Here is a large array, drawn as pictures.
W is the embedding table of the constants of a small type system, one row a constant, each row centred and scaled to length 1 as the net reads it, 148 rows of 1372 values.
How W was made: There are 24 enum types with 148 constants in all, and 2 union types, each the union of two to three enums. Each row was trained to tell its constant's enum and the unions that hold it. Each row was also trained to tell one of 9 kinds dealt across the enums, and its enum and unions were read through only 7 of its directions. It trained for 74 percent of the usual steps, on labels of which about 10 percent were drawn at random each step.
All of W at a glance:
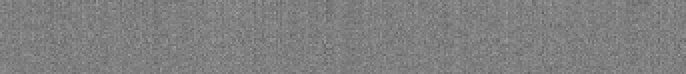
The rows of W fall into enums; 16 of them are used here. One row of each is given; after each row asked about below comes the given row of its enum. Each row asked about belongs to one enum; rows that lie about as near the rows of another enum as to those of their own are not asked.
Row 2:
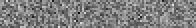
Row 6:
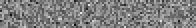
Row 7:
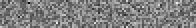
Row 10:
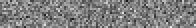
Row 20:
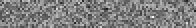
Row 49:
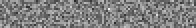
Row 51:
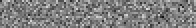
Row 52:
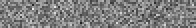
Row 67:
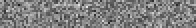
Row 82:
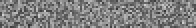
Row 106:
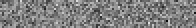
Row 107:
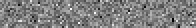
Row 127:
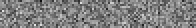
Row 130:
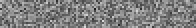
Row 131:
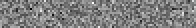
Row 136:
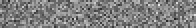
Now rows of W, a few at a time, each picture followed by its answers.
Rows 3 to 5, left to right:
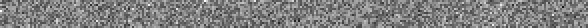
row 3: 10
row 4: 6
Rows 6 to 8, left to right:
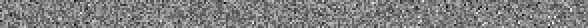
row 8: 107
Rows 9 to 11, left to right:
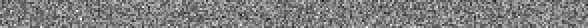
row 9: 7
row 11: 127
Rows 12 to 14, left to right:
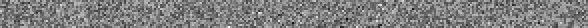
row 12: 2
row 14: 6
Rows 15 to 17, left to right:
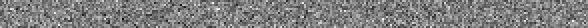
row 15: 52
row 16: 10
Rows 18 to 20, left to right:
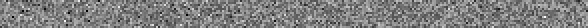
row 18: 52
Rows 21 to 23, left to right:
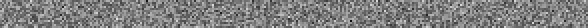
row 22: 7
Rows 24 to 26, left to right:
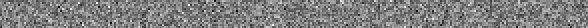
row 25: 20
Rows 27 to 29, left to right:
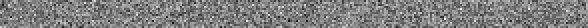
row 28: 107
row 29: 131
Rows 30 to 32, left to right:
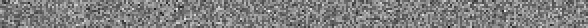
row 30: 2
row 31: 51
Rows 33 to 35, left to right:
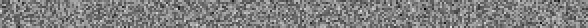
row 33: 106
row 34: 49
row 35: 2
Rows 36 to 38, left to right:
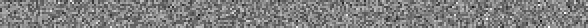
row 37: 7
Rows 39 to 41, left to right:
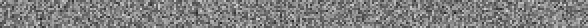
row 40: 130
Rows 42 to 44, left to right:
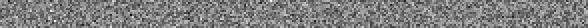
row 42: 7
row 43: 49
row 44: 49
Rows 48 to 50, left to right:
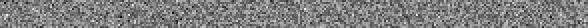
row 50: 106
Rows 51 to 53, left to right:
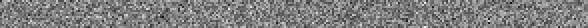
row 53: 51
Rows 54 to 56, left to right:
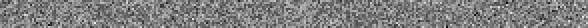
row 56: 51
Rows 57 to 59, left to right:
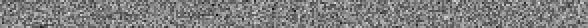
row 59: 51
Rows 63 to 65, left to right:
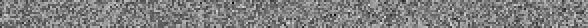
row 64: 7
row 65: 52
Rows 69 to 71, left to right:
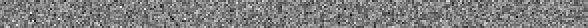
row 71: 7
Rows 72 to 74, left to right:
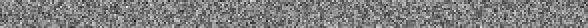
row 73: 130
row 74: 67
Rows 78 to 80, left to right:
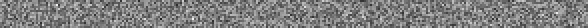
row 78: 67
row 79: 49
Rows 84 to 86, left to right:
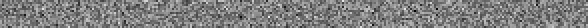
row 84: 127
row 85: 20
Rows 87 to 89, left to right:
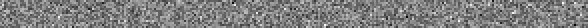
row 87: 20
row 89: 106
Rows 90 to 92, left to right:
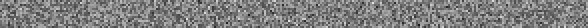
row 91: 131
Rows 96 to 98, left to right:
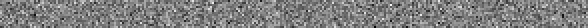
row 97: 10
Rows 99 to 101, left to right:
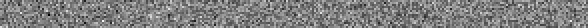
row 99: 107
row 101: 136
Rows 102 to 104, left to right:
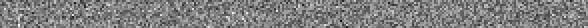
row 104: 52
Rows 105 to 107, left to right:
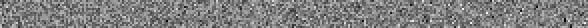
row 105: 131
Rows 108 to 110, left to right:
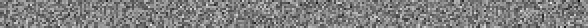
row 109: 10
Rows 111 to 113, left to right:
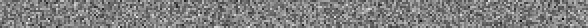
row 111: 67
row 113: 51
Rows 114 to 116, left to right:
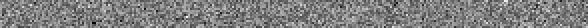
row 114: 131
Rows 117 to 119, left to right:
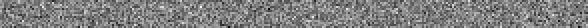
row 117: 20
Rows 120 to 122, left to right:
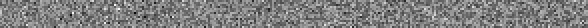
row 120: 52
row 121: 130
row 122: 49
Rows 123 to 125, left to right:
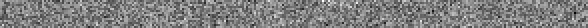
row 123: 2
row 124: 2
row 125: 20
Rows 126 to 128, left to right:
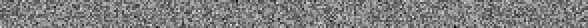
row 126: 49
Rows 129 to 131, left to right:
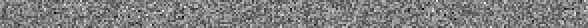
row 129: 2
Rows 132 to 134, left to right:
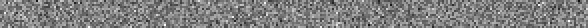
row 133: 130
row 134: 106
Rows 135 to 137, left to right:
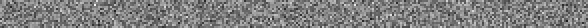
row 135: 51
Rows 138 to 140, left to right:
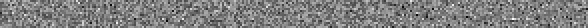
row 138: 10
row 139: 131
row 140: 136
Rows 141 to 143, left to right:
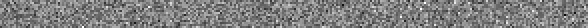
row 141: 106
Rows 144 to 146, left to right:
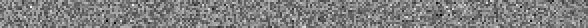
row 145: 52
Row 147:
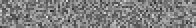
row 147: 106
